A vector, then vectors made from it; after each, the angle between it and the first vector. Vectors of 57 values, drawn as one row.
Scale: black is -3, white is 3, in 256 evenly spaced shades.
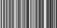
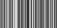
partly aligned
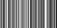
partly aligned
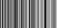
nearly opposite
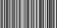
partly aligned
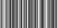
orthogonal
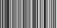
partly opposed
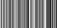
nearly parallel
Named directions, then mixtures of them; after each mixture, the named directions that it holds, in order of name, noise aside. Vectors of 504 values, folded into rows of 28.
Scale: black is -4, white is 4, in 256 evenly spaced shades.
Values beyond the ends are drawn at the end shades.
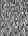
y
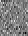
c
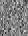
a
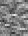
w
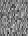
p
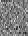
c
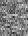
p, w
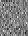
c, y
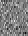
c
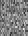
w, y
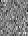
c, y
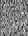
p, y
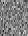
a, c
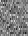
c, w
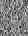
a, c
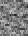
a, w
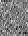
c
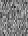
c, p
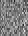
a, y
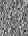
a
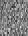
a, p
